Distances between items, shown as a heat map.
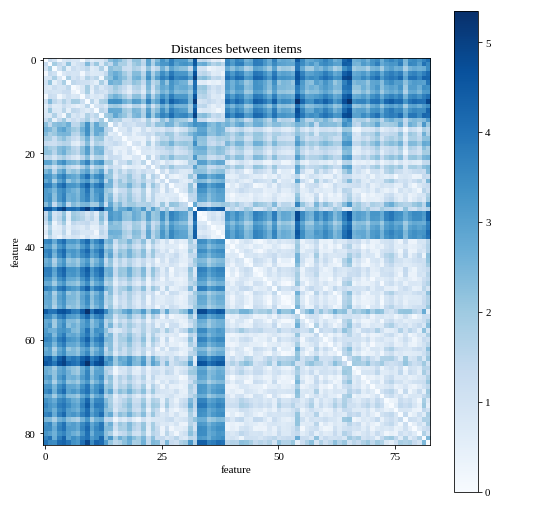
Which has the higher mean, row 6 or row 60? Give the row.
6
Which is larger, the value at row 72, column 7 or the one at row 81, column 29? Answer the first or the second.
the first
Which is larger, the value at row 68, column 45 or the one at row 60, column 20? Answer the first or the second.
the second
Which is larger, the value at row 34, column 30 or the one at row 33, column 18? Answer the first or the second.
the first
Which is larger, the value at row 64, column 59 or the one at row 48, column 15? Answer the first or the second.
the first
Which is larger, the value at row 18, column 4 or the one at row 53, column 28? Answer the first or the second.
the first
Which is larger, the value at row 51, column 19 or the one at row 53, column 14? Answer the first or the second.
the second
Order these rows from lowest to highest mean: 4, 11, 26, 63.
63, 26, 11, 4
